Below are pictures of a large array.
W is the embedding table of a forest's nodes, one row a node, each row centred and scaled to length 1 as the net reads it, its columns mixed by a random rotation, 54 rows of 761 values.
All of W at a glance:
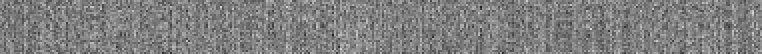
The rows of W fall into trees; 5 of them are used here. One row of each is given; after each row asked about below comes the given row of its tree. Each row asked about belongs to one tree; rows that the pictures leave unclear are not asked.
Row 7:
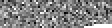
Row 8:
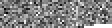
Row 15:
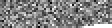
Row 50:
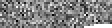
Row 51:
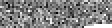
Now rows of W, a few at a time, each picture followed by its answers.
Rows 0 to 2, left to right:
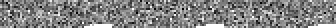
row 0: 51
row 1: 8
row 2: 51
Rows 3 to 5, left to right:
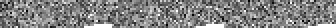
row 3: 50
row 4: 8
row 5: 15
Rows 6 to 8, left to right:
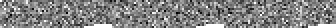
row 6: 7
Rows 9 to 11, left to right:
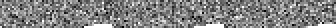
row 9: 7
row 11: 15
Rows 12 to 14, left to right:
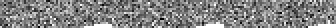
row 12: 15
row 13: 7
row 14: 51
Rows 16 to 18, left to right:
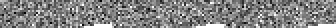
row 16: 8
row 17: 15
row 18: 8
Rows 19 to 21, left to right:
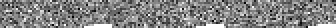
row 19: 51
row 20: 8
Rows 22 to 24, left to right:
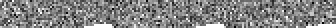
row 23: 15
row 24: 15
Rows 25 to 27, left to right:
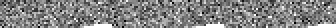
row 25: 15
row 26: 15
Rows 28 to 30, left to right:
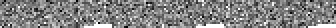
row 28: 15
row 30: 7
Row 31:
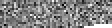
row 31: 8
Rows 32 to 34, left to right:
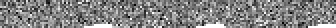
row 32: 15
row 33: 7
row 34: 7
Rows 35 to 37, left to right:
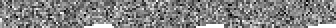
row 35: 7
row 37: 50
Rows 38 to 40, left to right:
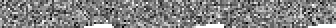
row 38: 7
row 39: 15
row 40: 8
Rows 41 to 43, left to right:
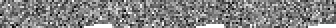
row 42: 7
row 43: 50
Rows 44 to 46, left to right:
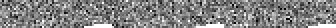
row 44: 7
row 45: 15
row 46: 51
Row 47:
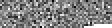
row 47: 7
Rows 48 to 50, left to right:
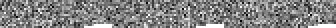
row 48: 7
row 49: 8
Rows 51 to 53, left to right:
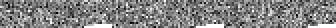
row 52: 8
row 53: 8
